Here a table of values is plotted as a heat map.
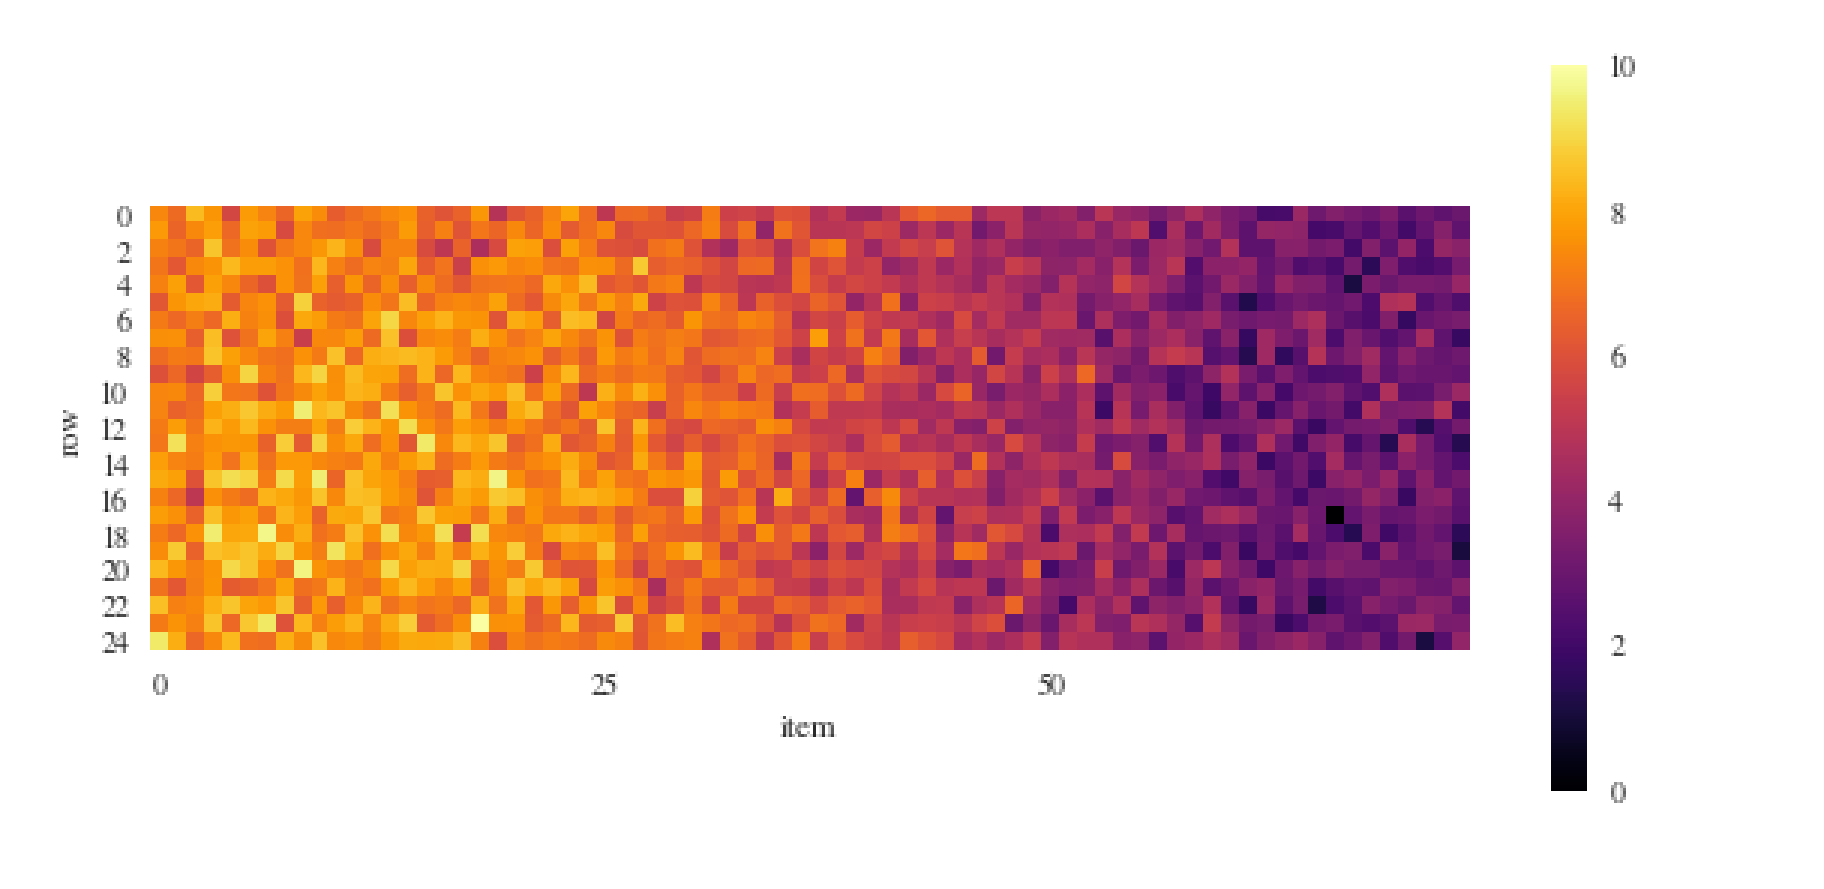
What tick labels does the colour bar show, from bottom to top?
0, 2, 4, 6, 8, 10
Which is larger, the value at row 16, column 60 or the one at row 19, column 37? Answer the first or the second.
the second
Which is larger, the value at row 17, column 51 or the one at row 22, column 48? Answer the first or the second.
the second
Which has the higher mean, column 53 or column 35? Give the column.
35
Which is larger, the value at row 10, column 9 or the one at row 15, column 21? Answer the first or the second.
the first
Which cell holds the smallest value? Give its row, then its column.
17, 66
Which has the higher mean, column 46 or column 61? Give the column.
46
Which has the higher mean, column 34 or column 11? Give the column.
11
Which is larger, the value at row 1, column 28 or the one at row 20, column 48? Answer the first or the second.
the first
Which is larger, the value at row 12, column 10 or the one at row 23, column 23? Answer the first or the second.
the second
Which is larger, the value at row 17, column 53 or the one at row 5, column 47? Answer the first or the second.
the second
